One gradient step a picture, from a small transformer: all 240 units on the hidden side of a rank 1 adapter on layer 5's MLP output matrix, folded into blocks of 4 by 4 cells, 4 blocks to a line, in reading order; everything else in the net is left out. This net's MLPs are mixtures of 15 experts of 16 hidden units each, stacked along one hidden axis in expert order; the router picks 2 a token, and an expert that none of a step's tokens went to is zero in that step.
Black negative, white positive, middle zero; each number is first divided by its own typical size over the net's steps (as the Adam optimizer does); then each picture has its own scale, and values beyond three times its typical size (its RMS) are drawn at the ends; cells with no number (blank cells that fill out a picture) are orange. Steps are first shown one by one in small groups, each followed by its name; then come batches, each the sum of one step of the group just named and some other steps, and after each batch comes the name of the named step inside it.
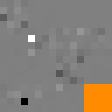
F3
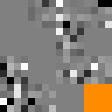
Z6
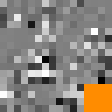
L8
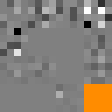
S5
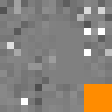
S5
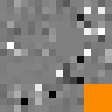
S5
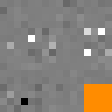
Z6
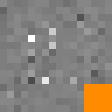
L8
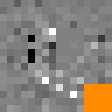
L8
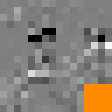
L8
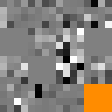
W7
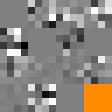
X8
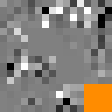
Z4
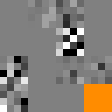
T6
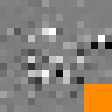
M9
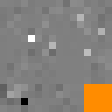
Z4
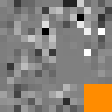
Z4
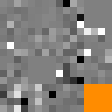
T6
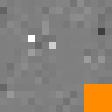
Z4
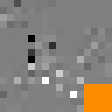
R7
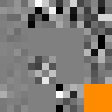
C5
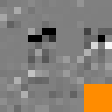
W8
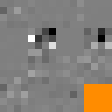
W8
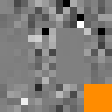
C5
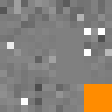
C5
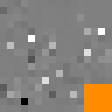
R7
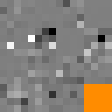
W8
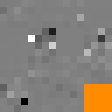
W8
